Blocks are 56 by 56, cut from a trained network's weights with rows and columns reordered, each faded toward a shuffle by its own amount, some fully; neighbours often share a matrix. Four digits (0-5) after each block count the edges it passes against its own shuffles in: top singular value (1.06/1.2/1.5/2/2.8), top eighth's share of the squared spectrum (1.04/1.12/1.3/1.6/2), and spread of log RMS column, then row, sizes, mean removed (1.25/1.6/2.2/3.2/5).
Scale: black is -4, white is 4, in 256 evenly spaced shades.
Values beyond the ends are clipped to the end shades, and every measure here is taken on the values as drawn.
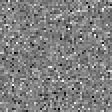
1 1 0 0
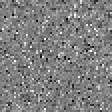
0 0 0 0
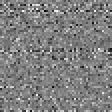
4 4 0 3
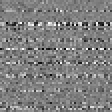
4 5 0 4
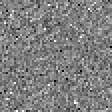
0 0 0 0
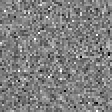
2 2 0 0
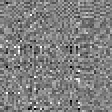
3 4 2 2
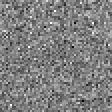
2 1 0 0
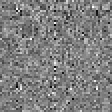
3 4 2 2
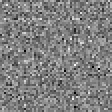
3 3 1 1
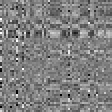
4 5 2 3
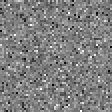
0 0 0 0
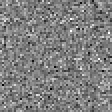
2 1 0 0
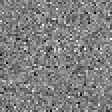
3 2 0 1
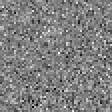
2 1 0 0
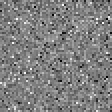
1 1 0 0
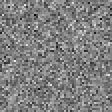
1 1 0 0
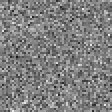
1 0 0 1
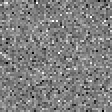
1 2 0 1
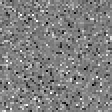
0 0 0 0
